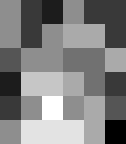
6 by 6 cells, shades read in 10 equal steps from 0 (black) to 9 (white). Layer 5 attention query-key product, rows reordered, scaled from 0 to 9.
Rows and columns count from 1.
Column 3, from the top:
1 5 5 7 9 8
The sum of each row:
17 26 27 27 30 35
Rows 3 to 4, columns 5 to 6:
4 6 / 4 2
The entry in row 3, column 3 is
5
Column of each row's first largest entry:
1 4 6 2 3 2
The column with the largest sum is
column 3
